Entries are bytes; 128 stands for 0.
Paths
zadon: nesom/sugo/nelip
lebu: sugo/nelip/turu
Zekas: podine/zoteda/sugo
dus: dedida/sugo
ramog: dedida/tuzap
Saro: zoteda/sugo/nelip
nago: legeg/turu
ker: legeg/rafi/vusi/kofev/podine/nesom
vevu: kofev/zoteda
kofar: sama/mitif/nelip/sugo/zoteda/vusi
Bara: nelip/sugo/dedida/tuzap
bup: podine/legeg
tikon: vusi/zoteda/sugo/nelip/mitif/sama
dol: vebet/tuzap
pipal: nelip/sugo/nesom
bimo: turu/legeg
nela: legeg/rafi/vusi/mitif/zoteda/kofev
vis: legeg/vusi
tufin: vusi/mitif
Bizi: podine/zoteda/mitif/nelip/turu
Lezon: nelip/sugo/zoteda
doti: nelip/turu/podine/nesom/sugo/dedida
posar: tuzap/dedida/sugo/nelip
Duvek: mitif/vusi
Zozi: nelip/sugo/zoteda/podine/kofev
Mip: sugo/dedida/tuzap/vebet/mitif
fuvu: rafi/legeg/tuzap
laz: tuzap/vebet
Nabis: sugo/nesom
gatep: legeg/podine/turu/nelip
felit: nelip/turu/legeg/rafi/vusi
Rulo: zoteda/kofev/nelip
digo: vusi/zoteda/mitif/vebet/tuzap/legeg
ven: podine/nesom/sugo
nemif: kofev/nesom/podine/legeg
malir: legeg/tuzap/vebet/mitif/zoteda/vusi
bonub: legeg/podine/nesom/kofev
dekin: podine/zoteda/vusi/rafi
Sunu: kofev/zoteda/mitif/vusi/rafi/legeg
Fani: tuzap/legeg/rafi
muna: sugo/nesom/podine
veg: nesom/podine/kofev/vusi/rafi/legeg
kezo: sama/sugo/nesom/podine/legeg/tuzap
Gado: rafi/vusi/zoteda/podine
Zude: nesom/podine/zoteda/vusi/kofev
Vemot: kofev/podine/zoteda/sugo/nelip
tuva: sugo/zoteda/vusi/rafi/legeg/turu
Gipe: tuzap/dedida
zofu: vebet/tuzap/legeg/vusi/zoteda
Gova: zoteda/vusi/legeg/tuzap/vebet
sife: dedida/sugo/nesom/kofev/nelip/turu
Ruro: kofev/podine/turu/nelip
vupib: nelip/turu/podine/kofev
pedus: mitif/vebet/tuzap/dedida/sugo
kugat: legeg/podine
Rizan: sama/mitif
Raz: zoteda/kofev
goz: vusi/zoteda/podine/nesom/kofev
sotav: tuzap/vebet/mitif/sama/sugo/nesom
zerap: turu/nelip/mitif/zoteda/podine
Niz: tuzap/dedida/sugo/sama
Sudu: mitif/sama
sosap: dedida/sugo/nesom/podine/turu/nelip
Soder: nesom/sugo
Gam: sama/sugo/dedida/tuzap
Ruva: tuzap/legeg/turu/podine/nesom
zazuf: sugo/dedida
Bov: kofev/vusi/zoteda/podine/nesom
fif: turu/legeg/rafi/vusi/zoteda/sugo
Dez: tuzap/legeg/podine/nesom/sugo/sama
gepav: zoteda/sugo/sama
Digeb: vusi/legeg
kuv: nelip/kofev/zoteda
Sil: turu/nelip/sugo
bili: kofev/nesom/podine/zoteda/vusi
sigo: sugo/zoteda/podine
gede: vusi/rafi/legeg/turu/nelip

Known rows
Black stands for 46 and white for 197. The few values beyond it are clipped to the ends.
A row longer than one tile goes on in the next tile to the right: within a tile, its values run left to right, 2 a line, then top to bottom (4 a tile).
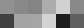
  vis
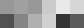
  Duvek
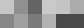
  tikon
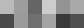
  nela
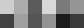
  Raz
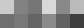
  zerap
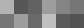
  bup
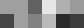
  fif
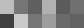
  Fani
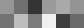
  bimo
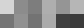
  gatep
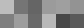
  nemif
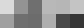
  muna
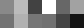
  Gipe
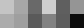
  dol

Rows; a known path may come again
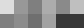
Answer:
Ruro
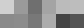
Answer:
ker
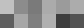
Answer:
gede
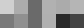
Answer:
goz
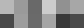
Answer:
nela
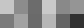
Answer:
kezo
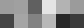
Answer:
fif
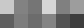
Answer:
Gado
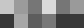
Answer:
kuv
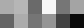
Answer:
Bara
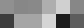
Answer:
vis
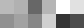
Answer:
Nabis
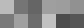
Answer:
nemif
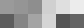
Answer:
tufin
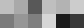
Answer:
lebu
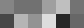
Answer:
Digeb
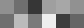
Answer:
bimo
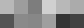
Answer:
bili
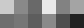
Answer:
sigo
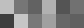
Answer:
Fani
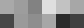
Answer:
kofar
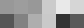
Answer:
Duvek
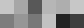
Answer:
sife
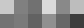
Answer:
zerap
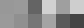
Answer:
Mip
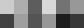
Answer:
Raz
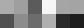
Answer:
Zekas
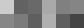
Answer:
kugat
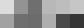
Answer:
muna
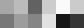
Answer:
Soder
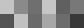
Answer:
fuvu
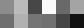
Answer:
Gipe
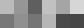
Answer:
Bizi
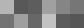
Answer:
bup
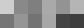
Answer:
gatep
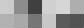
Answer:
Sudu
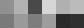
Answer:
doti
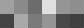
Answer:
zofu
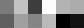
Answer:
dus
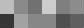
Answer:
dekin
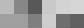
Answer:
Rizan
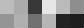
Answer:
Niz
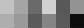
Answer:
dol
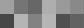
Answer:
Sunu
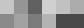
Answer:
tikon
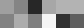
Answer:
nago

